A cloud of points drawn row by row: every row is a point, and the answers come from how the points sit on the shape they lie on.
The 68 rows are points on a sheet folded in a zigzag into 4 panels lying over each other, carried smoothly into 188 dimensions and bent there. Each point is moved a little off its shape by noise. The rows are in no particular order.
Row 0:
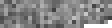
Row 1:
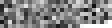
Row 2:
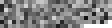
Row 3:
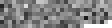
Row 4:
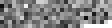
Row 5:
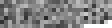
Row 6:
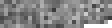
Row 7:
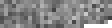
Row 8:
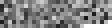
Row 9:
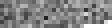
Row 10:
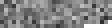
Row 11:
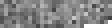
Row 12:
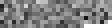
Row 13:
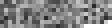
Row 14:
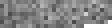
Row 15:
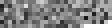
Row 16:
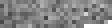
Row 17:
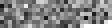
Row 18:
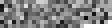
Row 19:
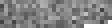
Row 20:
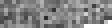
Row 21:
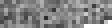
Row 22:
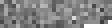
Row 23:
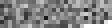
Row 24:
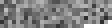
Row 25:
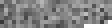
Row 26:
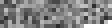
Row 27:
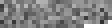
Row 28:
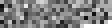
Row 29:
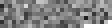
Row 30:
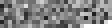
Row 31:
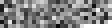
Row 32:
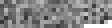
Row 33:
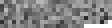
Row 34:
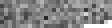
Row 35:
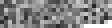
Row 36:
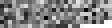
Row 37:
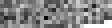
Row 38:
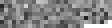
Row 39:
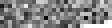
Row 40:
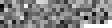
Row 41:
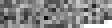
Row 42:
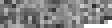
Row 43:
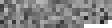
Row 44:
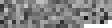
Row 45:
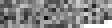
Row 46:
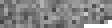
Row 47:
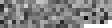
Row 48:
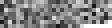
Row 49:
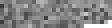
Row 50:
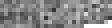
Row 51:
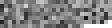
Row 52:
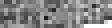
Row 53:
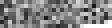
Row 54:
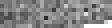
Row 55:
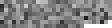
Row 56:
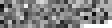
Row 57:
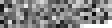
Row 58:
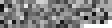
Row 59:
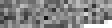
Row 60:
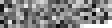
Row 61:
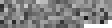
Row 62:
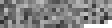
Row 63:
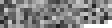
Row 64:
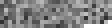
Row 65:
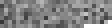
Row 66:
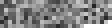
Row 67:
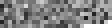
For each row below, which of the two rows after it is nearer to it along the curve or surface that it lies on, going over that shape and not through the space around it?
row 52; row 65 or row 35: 35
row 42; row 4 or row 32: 32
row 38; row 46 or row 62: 46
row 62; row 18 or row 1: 1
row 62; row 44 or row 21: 21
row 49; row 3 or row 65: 3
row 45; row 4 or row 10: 10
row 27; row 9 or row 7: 9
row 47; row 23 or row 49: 23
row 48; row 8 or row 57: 57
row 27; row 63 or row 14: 14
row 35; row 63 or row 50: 63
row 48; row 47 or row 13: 13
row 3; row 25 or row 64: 25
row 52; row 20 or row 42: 42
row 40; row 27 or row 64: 27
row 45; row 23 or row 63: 63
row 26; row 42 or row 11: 42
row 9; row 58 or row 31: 58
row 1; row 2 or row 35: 35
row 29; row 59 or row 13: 59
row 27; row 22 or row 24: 22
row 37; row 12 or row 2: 2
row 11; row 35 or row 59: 59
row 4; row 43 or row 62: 43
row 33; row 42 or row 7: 7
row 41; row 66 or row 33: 66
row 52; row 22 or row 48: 48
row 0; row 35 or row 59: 59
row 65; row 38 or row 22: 22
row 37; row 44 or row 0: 0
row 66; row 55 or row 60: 60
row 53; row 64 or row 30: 64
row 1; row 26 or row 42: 26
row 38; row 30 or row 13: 30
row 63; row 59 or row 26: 26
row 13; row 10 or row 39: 10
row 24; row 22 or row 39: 22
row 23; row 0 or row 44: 44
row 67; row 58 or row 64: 58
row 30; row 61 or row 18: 18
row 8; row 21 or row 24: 24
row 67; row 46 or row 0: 46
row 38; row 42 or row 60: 60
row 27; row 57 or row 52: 57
